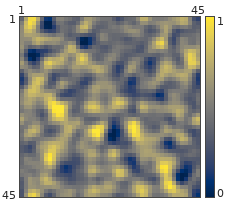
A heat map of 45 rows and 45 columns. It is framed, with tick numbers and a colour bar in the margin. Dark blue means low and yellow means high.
The field is mottled with small blotches. The ninth with the highest average is the middle left. No overall slope runs across the table. On average the colour sits 50% of the way up the scale. There are no lone odd cells. The halves do not mirror each other.
